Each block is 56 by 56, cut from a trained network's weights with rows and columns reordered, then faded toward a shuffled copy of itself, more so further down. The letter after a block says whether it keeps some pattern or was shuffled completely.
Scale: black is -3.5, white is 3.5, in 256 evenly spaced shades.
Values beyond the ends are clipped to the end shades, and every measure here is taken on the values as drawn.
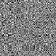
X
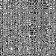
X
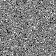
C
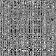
X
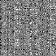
X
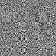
X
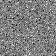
C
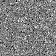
C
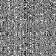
X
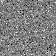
C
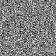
X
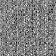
X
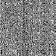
X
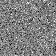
C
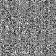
X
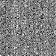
X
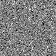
C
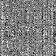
X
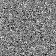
C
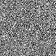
X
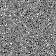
C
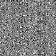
X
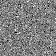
C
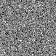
C
